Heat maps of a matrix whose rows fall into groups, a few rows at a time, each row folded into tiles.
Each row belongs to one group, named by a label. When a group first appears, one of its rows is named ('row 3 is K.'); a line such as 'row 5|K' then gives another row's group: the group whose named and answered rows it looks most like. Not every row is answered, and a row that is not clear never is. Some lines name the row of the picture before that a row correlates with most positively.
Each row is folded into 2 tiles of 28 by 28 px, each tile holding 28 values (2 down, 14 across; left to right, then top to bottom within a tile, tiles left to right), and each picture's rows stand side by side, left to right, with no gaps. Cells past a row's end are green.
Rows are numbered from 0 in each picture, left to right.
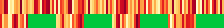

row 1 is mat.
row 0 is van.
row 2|mat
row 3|van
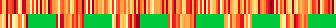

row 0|mat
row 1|mat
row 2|mat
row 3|mat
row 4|van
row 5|van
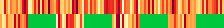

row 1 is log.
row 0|van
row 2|mat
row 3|van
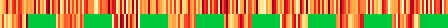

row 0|van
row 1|log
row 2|log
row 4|log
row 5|van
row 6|mat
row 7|van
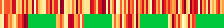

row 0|mat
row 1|van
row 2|log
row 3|mat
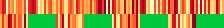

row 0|log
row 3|mat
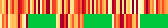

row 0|van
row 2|log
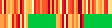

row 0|van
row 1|mat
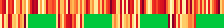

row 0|log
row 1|log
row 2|log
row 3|mat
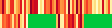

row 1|log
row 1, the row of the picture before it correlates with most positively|1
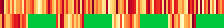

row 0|log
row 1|mat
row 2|van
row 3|mat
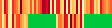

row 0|van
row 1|log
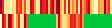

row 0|log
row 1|log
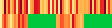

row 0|van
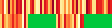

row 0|log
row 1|log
